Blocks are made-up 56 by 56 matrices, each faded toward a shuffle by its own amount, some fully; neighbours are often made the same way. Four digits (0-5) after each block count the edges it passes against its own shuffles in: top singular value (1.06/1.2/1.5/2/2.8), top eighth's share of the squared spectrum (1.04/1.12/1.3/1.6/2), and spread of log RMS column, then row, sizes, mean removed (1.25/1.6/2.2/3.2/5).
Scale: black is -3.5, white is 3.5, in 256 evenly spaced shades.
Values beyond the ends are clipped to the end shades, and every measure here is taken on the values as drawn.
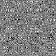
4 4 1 2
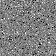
0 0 0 0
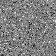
0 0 0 0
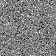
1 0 0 0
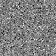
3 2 0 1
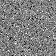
0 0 0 0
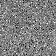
0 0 0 0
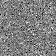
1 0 0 0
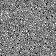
0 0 0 0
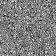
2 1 0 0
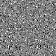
3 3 1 1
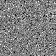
2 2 0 0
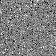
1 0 0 0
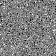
0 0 0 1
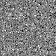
2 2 0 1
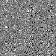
3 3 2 1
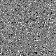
1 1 0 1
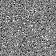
0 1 0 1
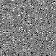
3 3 1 0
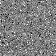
2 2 0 0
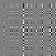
5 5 4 3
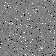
2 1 1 0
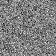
0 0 0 0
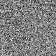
0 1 0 0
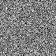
1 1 0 0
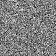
2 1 0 0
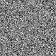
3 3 1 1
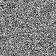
0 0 0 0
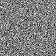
3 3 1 1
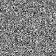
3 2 1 0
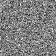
2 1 0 0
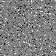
2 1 0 0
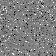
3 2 0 0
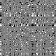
4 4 2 2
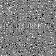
3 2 0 0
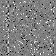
3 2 1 1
